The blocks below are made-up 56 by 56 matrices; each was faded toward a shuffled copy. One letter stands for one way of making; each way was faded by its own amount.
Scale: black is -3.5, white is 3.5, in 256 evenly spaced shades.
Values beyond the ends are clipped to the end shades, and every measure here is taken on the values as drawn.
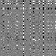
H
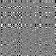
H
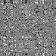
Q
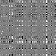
H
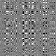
H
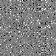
Q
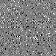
Q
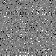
Q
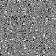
Q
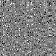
Q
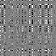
H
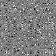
Q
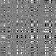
H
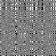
H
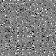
Q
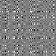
H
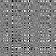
H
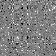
Q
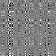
H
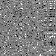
Q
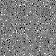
Q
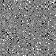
Q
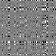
H
